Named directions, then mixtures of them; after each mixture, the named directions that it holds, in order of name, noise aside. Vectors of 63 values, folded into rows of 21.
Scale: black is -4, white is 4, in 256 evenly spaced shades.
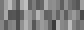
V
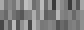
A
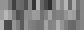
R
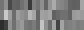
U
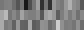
A, R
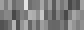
A, U, V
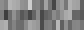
U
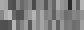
A, R, U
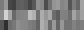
R, U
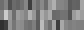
U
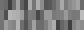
V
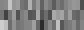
U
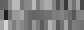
R, U, V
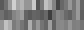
A, R, U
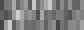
R, U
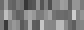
A, R, U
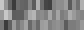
A, R, U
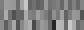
V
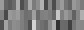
A, V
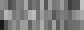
A, U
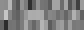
R, U, V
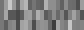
V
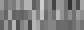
A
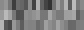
R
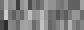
U, V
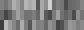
A, R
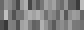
U, V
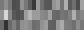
R, U, V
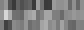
R, U
